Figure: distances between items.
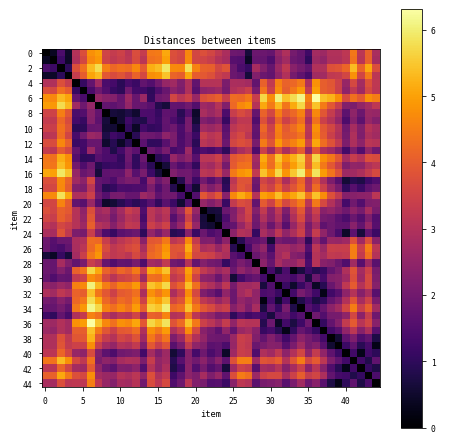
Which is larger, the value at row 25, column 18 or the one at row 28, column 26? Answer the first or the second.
the first
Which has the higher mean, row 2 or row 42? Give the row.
2
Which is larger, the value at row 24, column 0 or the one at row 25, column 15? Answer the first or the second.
the second
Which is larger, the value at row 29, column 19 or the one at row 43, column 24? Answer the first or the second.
the first
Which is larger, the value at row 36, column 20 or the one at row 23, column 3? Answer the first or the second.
the first
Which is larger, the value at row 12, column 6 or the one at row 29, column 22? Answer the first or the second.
the second
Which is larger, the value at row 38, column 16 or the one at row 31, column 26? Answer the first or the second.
the first
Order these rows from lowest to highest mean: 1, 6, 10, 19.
10, 1, 19, 6
